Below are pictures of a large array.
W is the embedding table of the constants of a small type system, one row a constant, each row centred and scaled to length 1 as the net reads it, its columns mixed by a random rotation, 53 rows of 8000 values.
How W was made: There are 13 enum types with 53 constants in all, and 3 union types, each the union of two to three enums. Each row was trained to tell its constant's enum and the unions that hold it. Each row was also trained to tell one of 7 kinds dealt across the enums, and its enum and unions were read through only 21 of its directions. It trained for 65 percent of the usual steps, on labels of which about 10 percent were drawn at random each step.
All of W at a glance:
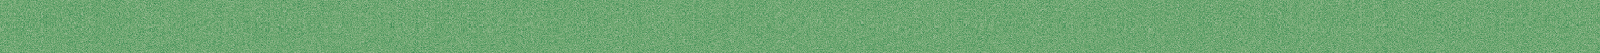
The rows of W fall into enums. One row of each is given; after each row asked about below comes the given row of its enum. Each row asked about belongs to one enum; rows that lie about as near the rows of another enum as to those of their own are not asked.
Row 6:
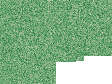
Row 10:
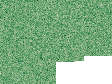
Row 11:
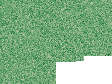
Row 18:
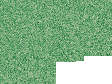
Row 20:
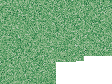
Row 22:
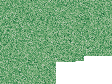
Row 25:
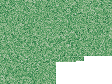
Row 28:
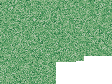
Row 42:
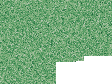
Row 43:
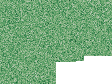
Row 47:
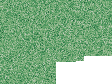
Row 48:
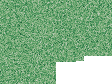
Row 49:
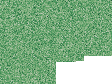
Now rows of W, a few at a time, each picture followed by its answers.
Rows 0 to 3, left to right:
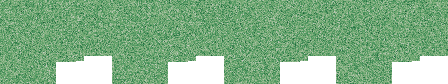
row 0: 48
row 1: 10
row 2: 42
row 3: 10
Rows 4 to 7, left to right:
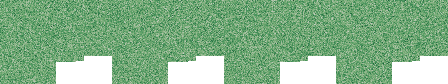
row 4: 49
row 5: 42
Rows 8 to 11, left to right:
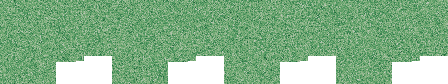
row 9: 47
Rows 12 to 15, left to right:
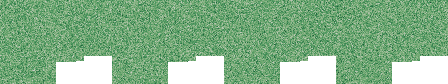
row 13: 42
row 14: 42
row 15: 20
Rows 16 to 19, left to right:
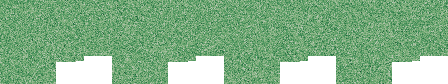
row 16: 22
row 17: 6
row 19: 48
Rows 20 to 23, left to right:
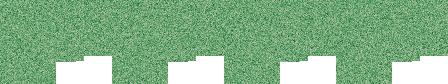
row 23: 22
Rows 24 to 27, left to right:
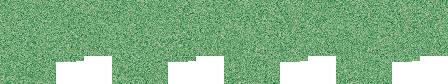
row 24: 25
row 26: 20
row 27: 20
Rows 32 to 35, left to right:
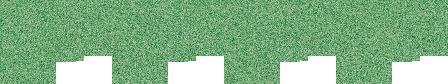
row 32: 11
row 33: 6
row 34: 10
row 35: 48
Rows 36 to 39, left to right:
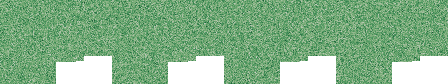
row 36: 47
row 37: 20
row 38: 18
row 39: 25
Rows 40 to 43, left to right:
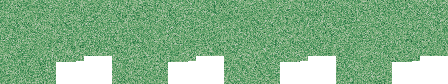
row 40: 48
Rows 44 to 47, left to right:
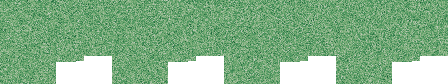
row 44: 49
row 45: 6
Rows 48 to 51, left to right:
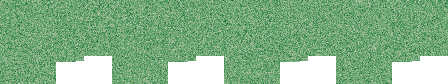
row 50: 11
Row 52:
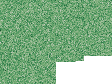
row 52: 22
